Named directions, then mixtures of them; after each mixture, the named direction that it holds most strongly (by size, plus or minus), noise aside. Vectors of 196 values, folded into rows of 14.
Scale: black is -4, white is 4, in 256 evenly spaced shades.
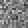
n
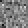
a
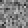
a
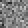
a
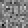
a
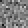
a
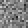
n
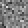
a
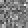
n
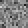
a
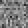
a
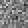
n
